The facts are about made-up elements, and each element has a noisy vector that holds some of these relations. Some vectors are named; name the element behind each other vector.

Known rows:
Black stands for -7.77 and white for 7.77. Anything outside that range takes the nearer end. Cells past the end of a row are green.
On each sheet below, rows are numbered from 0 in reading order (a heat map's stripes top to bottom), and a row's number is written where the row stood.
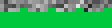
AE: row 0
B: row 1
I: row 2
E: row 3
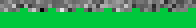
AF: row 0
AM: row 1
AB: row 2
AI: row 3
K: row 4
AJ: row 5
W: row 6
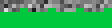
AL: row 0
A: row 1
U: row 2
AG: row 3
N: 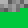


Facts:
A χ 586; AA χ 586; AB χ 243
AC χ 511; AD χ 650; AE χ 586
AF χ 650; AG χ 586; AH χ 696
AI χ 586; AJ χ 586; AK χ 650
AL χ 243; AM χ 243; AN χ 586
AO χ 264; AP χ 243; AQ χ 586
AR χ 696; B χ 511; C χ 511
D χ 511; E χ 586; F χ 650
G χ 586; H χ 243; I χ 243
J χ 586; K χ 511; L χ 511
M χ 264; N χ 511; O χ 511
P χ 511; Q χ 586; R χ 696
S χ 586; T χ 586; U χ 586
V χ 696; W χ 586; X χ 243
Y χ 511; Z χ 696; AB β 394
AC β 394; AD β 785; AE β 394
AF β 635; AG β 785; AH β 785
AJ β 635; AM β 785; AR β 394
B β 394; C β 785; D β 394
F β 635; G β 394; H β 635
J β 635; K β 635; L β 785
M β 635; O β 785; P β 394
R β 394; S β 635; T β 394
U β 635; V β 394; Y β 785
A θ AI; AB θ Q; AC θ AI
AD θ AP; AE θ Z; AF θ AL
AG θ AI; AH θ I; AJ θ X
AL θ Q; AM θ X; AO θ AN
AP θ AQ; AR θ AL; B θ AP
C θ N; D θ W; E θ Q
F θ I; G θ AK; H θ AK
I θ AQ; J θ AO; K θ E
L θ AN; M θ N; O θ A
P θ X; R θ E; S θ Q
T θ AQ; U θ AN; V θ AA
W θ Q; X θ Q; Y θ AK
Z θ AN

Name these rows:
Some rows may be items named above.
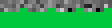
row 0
S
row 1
AA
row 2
AM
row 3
X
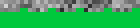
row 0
C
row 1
AH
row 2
AI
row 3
E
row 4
AC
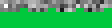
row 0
Y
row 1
O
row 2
Z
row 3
A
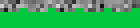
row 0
A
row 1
T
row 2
A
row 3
AK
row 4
D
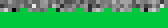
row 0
AM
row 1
M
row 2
E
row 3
AN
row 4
L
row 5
Z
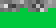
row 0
G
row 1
AQ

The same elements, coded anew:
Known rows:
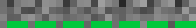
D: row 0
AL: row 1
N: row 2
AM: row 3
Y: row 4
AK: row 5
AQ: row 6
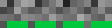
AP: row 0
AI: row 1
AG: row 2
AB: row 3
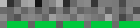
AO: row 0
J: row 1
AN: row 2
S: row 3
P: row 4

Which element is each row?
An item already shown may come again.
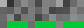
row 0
Z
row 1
P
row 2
AK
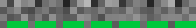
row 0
AM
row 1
V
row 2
B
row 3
AO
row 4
AA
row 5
C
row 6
AN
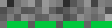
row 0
V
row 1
X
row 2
O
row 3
AJ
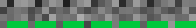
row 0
H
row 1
AH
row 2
T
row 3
A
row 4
M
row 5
AC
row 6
AF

